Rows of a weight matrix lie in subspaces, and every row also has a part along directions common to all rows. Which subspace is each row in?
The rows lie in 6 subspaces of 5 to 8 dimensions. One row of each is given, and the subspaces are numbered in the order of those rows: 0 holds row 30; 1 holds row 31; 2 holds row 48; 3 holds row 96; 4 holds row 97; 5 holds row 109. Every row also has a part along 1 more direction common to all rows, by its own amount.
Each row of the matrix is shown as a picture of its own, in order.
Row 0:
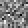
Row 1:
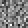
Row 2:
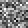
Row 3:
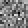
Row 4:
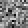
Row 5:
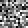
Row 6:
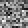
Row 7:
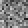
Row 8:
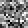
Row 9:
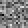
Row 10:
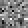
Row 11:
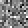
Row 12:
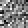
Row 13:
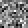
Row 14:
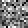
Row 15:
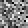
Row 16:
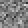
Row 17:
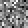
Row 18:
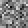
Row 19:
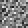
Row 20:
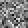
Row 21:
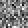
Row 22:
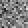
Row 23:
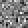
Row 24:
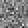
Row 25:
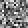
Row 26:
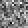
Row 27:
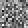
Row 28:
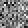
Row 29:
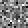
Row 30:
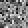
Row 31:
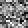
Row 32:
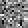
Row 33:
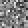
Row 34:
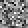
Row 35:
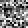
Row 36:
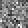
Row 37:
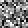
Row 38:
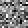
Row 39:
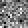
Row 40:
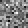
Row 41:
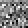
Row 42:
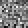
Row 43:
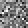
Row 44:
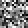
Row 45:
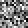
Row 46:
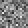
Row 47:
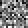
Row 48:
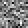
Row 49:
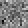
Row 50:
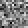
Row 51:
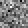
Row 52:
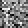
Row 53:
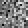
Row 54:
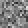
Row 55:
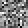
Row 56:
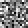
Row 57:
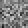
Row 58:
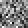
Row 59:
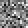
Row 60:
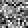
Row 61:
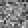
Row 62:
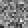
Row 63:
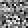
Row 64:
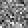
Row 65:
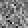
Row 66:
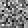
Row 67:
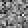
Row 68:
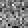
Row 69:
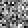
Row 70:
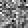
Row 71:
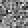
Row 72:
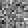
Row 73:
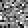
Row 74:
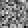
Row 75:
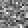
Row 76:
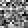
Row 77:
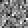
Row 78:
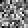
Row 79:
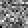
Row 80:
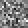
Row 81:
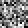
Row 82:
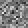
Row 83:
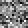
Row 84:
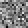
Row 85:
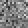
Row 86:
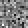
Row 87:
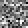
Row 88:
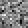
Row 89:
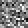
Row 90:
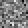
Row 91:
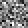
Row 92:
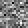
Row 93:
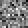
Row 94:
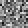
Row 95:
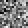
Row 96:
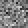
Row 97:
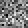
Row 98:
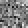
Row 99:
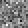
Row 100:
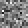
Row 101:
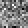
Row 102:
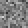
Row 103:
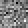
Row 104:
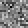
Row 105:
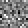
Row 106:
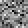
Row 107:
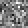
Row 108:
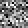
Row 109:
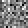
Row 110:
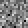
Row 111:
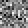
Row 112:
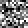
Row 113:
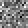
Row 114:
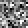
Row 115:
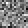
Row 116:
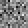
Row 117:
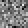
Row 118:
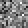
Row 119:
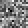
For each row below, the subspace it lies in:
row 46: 0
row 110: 3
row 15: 1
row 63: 4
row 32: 2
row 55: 2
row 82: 0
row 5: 3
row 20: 3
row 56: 0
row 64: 1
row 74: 4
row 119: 0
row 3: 5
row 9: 2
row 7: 2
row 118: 2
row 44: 5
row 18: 0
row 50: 5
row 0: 2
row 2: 3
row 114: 2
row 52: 2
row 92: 2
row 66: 4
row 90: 1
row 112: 0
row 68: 5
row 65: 0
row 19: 0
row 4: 0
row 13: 1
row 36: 3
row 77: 3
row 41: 1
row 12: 5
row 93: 5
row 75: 3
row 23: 1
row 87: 2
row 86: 4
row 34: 1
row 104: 0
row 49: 2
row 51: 0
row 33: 4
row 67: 2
